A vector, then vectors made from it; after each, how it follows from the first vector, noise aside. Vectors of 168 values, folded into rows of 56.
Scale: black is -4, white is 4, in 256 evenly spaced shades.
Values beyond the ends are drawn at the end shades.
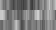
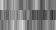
wrapped around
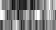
scaled up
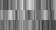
wrapped around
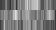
wrapped around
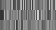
sign-scrambled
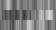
wrapped around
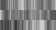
wrapped around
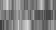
wrapped around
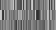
sign-scrambled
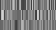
sign-scrambled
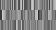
sign-scrambled
